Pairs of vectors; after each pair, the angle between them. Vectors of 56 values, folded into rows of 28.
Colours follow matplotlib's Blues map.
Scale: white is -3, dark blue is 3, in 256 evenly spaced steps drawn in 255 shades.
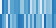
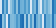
nearly parallel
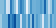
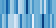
nearly opposite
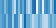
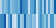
partly aligned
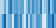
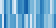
orthogonal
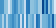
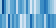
partly aligned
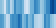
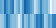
nearly opposite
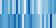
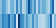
partly aligned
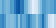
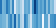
partly opposed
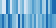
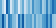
nearly parallel
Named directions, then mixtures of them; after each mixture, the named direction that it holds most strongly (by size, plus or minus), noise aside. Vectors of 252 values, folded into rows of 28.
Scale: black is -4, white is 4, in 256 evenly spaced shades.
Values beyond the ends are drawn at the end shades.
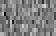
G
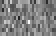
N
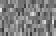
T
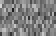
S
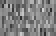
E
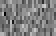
G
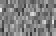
T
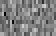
G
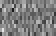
S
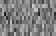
G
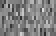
E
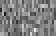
G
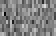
G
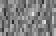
T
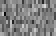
G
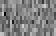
G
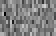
G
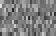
S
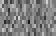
N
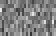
T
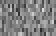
E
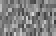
T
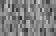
E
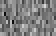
G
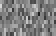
S
